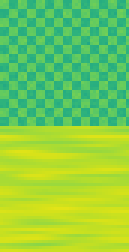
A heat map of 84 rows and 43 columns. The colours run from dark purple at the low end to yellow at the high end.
The table splits into 2 rows of 1 panel. Panel 1,1: high, checkered. Panel 2,1: very high, streaked across, faint in contrast.
